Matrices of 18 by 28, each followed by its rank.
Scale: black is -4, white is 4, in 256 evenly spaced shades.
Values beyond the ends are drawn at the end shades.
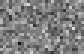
full rank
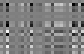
one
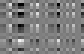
one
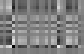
one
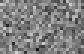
full rank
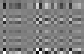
one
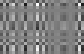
one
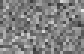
full rank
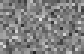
full rank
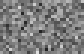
full rank
